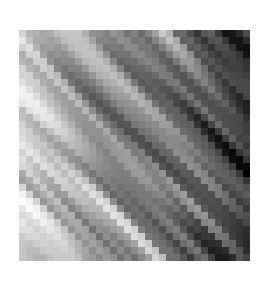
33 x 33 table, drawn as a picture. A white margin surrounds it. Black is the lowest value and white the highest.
On average the colour sits 50% of the way up the scale. Values rise toward the left. Streaks slant down to the right. No lone cell stands out from its neighbours.
